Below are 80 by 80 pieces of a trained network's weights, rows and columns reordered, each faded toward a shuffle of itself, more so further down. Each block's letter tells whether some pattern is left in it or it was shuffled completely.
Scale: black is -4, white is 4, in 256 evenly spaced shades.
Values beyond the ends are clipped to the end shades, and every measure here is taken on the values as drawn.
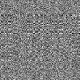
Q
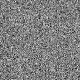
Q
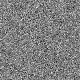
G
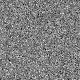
G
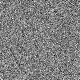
G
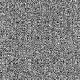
Q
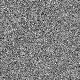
G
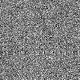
Q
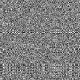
Q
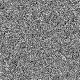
G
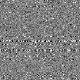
Q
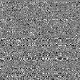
Q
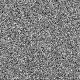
G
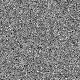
G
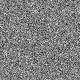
G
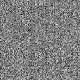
Q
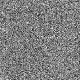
Q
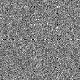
Q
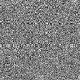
Q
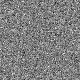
G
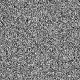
Q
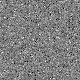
G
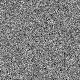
G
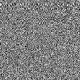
Q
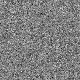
G
